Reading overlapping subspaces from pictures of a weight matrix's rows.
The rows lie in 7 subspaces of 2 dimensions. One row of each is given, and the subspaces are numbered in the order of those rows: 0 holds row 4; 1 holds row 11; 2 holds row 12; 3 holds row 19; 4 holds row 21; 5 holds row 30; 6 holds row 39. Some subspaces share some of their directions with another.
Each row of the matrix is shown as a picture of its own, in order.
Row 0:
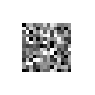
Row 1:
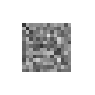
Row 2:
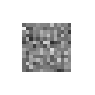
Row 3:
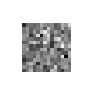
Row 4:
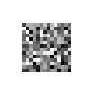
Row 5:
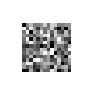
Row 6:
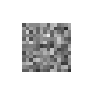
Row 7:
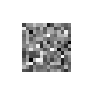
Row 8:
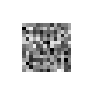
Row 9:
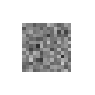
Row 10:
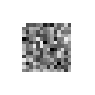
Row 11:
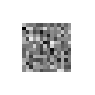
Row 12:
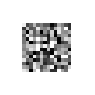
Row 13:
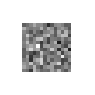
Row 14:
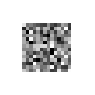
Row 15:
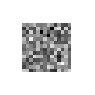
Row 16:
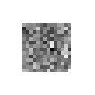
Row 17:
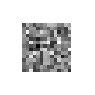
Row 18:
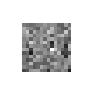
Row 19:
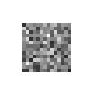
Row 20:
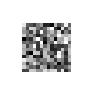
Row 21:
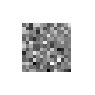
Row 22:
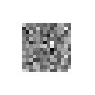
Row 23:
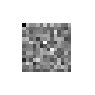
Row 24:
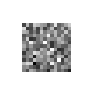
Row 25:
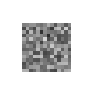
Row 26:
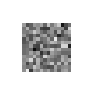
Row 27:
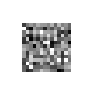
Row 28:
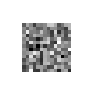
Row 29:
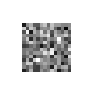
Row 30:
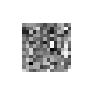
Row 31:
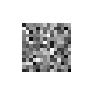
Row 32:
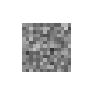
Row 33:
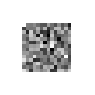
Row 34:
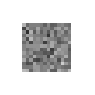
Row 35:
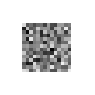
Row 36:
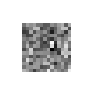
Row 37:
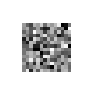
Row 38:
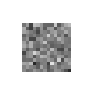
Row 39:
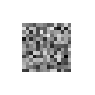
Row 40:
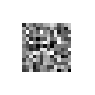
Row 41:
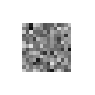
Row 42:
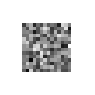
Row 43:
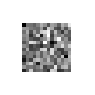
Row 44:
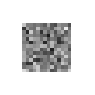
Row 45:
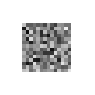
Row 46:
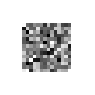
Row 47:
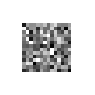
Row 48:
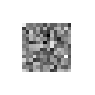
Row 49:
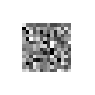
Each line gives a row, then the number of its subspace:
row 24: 4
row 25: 6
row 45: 0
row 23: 6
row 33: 0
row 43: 0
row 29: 4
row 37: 3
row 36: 5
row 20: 6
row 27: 1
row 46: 3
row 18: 5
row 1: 5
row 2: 1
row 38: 4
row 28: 2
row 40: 2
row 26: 3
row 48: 0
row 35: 0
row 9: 2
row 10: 6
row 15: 6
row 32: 3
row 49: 1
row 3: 0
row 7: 2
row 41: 4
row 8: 1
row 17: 2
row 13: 2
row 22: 5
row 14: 3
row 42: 3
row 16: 5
